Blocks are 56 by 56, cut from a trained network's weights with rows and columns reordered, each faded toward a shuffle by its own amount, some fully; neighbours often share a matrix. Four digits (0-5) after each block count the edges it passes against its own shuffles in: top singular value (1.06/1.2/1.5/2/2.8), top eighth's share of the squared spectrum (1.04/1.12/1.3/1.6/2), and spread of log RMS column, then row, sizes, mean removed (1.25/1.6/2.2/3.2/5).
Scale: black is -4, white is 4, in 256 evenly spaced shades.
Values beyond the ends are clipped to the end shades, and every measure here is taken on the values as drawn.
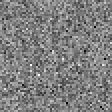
0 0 0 0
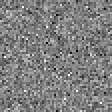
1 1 0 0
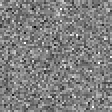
1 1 0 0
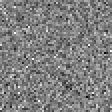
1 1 0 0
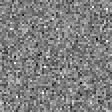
1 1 0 0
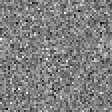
0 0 0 0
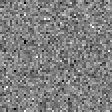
3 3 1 1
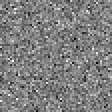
0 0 0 0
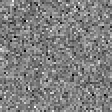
0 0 0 0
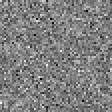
2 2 0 1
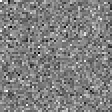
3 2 0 1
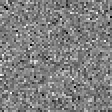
0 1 0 0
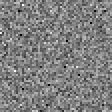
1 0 0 0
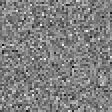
0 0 0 0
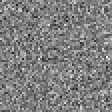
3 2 0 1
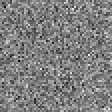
2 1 0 0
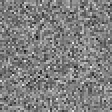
2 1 0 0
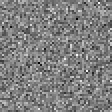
0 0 0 0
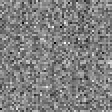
3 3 1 1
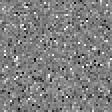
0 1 0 0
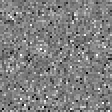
2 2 0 1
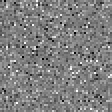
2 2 0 1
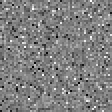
1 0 0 0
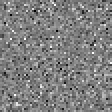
2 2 0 1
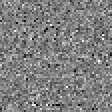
2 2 0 1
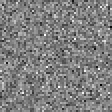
1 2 0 0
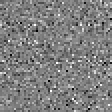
2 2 0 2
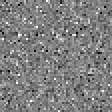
1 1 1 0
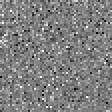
2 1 0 0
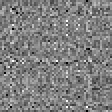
3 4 2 1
